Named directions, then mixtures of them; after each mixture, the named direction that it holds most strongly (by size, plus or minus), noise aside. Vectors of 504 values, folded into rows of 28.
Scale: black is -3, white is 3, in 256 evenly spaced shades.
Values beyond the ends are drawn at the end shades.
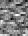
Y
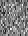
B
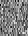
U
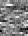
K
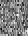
U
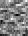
Y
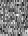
U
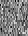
U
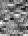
Y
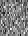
B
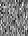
U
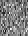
B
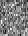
B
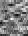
Y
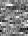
K
